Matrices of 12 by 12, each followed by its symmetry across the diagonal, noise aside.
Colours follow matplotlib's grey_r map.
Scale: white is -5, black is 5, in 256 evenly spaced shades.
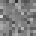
antisymmetric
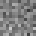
antisymmetric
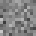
neither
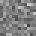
neither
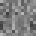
neither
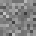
neither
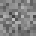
neither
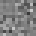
antisymmetric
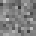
antisymmetric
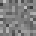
antisymmetric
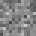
neither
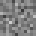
antisymmetric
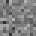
neither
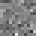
neither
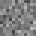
neither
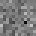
neither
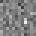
neither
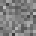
antisymmetric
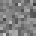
antisymmetric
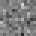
neither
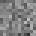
neither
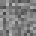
antisymmetric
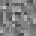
antisymmetric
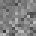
neither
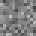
antisymmetric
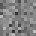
neither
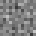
antisymmetric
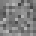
antisymmetric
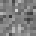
antisymmetric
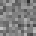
antisymmetric
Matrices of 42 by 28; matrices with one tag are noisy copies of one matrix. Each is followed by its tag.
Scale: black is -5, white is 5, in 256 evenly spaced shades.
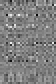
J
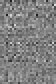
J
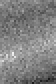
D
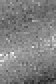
D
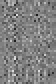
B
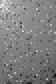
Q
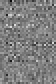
J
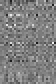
J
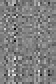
B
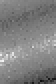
D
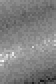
D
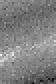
D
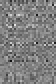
J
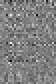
J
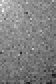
Q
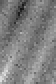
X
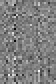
B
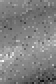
D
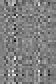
B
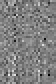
B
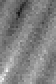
X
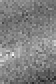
D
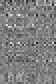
J
